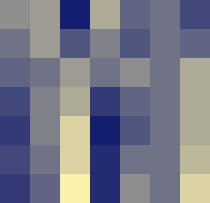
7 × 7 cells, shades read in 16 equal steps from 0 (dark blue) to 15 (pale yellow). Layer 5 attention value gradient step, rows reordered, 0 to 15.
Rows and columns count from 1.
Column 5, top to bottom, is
5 4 8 5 4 6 8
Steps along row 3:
up up down up down up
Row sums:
41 41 50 43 42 46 50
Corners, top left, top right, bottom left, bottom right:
8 3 2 13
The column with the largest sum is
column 3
